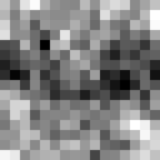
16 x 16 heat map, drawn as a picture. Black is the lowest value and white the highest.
Average level on the scale: 50%. Odd rows or columns: none. Slope: none. Ninth with the lowest average: middle right.
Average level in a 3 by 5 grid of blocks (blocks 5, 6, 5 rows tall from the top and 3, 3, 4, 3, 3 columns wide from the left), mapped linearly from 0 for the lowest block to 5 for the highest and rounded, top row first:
4 3 3 3 3
2 1 2 0 1
4 3 3 3 5
